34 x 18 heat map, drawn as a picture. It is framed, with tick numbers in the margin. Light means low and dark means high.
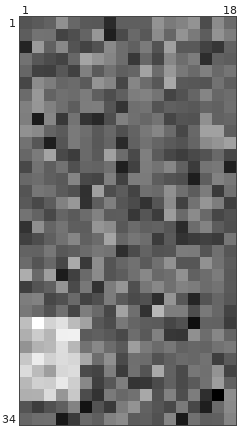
The bottom left is the ninth with the lowest average. In the bottom left lies a patch that is lower than the rest. Overall the values sit about 60% of the way up the scale. There are no regular stripes. Neither half mirrors the other.
